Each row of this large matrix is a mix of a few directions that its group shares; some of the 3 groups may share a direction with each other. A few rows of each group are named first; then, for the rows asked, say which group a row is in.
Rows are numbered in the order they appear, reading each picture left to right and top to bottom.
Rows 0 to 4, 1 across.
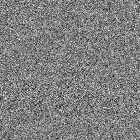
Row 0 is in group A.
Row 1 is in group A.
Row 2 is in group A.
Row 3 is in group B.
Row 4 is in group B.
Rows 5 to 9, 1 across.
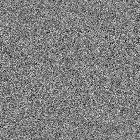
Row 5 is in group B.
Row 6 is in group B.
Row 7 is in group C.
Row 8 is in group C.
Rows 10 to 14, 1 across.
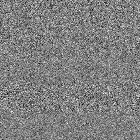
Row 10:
C
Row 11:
C
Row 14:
B
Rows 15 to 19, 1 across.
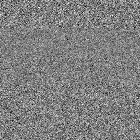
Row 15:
B
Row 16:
B
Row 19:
A
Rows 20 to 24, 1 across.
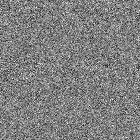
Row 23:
B
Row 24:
B
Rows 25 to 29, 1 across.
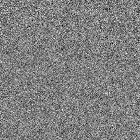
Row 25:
C
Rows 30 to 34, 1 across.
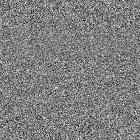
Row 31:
C
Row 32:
A
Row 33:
A
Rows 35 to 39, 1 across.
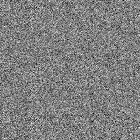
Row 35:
C
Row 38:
C
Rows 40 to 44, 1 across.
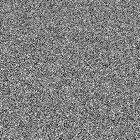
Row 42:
A
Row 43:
C
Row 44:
B
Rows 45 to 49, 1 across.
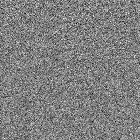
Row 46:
A
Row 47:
A
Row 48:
C
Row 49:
C
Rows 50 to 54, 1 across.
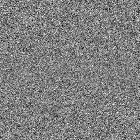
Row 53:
A
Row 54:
B
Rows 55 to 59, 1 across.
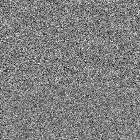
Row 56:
A
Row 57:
B
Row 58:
B
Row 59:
C
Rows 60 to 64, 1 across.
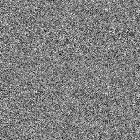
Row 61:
B
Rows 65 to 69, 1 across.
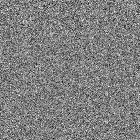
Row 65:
B
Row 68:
A
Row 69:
A
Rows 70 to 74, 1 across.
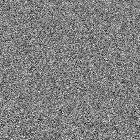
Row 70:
C
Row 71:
C
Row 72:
C
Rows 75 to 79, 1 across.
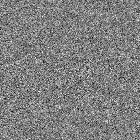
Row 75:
B
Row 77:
A
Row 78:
B
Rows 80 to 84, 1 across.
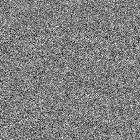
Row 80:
B
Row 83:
B
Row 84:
B
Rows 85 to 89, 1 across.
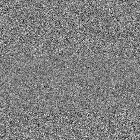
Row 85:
A
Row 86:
B
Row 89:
B
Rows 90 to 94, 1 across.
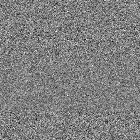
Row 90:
A
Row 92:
C
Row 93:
B
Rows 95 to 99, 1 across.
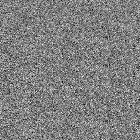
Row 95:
C
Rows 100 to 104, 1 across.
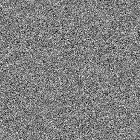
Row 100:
A
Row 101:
A
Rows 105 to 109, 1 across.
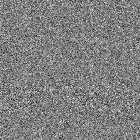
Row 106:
C
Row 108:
C
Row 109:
B
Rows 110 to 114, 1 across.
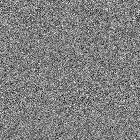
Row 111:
B
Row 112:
B
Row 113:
A
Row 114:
B
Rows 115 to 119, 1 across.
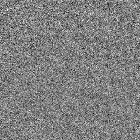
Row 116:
C
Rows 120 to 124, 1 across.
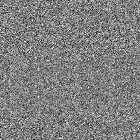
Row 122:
B
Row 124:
B
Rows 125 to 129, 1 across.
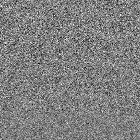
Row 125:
A
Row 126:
B
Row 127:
B
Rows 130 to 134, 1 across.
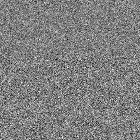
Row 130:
B
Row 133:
B
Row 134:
B
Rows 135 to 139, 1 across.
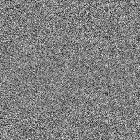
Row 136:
C
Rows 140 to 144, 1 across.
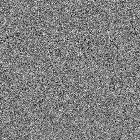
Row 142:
A
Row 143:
B
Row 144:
C
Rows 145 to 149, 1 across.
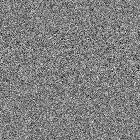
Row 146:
A
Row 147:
B
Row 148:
A
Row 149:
C
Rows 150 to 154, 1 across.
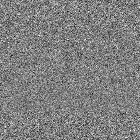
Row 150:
B
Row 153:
C
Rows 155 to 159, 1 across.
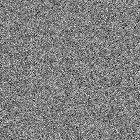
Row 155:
B
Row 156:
C
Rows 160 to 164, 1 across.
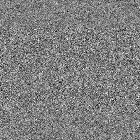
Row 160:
A
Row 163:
B
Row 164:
C
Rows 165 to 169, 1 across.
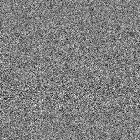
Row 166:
B
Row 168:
B
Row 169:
C
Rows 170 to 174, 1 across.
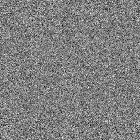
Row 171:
C
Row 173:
B
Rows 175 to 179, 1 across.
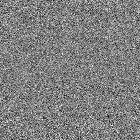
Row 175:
C
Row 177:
C
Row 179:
A
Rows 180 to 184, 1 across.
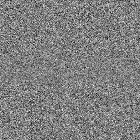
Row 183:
B
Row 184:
C
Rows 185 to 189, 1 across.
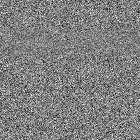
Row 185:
C
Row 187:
A
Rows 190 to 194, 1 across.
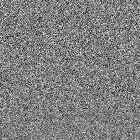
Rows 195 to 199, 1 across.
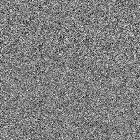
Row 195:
B
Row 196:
B
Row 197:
B
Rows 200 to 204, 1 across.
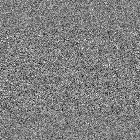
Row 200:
C
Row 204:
B
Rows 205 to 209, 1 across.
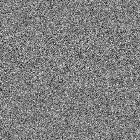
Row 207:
B
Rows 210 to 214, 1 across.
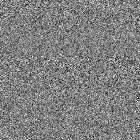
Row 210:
B
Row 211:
B
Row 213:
B
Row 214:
C
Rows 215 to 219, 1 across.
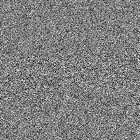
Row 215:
C
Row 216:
B
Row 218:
B
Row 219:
B
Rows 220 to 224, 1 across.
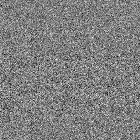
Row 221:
C
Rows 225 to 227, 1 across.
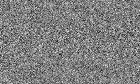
